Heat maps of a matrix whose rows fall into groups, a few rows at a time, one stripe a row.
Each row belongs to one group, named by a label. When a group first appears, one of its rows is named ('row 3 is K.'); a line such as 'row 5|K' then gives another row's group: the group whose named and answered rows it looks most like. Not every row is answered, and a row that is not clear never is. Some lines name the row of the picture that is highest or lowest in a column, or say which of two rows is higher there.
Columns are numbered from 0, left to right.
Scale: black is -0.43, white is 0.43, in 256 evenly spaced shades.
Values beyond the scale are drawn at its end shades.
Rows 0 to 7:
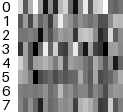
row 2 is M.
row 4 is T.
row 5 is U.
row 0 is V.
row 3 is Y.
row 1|M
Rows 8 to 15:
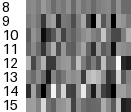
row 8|T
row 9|Y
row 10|U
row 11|Y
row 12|T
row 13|M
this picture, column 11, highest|14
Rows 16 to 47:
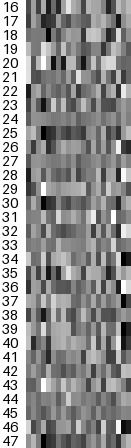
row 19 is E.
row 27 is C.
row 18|M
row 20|V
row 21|T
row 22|C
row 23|Y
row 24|C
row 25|U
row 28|C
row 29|E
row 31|V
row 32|C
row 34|T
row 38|Y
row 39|T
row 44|M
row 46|T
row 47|U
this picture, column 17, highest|31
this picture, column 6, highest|31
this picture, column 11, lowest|20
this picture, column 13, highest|31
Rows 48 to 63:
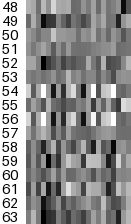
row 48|T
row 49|U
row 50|T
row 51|V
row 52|U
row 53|M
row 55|C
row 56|V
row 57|V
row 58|Y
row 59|M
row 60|Y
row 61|M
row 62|U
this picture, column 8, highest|61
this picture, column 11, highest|58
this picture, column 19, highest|55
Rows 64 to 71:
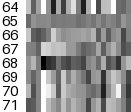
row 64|V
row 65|C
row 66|T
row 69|E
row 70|E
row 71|E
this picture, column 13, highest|64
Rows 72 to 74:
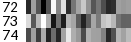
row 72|Y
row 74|M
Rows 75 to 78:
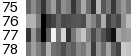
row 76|U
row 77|Y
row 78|C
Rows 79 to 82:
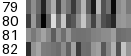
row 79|Y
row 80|Y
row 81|V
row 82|C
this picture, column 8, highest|81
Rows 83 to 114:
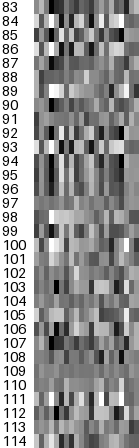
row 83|U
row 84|V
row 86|V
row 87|U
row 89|E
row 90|U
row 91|C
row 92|Y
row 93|V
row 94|Y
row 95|Y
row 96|Y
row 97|M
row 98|E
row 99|Y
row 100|E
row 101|E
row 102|M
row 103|M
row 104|C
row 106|M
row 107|U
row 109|C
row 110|V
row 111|V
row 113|T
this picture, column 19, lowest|113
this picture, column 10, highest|88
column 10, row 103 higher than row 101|Yes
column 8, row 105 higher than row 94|Yes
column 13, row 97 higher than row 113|No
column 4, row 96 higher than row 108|No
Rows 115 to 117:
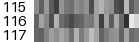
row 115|M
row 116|C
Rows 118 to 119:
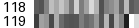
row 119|C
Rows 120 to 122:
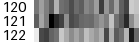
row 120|C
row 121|U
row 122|T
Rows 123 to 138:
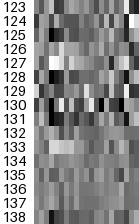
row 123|T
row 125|U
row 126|T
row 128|U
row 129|T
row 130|Y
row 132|V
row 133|E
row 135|M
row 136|V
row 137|V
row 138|U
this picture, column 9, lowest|130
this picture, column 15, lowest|127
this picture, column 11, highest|130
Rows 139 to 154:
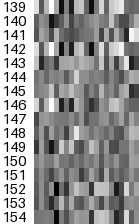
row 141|C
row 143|T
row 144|M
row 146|V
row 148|M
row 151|Y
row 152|M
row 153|Y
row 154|M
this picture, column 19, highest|141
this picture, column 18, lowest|141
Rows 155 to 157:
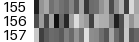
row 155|C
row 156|M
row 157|T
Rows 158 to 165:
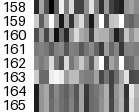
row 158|Y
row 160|M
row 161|Y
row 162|V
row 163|E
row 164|C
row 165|C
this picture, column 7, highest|158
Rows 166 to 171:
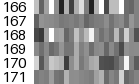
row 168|E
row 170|E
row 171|V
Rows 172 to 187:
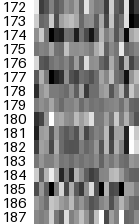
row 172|T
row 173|T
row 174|U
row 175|V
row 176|T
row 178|C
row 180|E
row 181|C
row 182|C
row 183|C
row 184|V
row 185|Y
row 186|E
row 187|V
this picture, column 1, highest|174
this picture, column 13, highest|187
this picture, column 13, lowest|185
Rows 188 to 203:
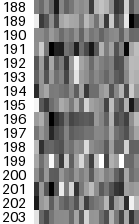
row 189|T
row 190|T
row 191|U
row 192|M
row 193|M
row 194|C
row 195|T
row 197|U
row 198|T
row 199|V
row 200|M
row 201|Y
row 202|C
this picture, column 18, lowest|191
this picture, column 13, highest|199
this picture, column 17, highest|199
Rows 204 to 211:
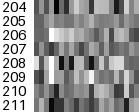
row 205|E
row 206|E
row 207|Y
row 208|V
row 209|E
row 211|U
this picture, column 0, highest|208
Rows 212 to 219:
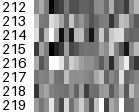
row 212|U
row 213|E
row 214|V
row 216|E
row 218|C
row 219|V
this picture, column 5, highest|216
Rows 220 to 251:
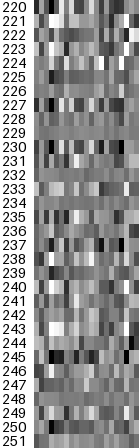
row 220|Y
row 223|E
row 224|V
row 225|U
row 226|V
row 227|Y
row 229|T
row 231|M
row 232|C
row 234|C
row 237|Y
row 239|U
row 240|E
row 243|E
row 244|T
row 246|E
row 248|C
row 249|E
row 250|U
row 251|E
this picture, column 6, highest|224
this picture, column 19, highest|222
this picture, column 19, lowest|244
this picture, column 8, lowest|245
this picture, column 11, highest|238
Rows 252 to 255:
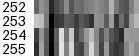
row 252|U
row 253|U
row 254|Y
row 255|Y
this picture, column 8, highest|252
